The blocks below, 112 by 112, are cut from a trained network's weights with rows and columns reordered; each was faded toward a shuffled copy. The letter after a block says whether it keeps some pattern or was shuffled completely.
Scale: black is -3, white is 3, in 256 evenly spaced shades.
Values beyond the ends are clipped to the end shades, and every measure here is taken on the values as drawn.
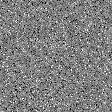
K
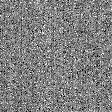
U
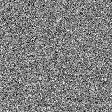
U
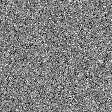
K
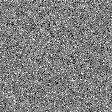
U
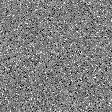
K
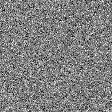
U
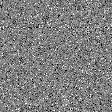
U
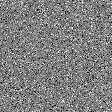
K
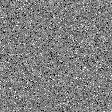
K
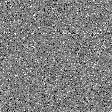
U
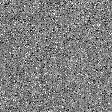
U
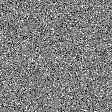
K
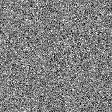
U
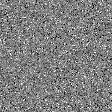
U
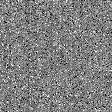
U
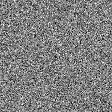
U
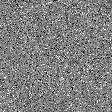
K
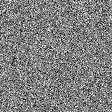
K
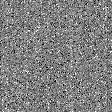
U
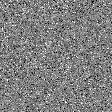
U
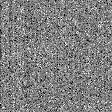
U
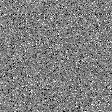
U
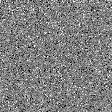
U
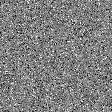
K
